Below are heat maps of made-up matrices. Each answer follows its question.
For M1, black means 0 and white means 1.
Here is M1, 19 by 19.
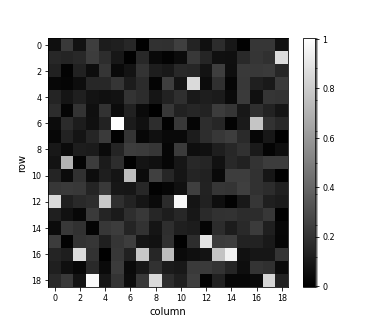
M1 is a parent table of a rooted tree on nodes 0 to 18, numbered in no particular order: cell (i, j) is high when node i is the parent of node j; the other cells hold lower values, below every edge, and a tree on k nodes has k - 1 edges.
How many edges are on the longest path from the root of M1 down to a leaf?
9
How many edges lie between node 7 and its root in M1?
5
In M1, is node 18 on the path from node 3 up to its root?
yes
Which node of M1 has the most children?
16
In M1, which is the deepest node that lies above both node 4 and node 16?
12
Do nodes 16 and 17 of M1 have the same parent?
no
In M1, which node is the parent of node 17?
18
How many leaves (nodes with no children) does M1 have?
10
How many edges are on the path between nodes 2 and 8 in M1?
5
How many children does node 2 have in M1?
0
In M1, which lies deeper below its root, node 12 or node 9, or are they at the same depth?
node 9
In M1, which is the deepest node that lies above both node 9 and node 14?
16
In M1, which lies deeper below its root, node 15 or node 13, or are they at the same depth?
node 13
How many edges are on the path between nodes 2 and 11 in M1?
6
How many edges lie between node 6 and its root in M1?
3
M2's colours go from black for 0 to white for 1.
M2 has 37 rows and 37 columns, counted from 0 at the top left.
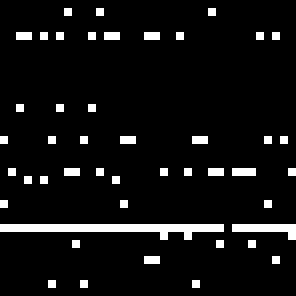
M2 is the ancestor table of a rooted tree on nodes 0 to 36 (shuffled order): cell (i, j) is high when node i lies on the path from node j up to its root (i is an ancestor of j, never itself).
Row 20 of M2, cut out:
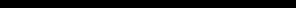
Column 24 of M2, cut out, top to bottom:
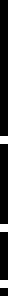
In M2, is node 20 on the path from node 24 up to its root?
no
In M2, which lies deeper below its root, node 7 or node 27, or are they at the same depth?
the same depth
